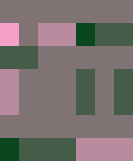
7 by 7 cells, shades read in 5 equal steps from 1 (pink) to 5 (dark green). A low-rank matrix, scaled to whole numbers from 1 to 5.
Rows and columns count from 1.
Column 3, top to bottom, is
3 2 3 3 3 3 4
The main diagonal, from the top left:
3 3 3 3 4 3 2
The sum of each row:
21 21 23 22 22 21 23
